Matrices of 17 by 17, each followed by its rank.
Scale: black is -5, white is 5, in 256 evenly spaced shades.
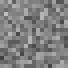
full rank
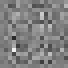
three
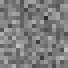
full rank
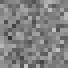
full rank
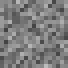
full rank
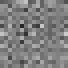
three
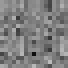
three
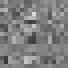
three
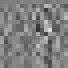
three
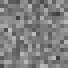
full rank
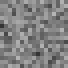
full rank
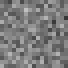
full rank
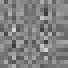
three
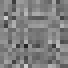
three
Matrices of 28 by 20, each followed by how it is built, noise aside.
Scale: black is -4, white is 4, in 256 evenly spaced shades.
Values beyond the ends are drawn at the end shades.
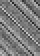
Toeplitz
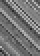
Toeplitz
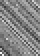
Toeplitz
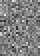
low rank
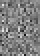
low rank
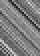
Toeplitz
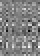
low rank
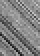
Toeplitz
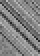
Toeplitz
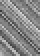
Toeplitz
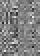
low rank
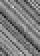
Toeplitz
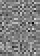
low rank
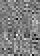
low rank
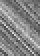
Toeplitz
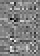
low rank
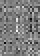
low rank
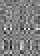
low rank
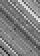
Toeplitz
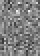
low rank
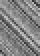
Toeplitz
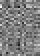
low rank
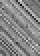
Toeplitz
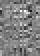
low rank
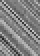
Toeplitz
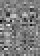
low rank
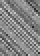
Toeplitz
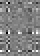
low rank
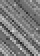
Toeplitz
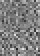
low rank
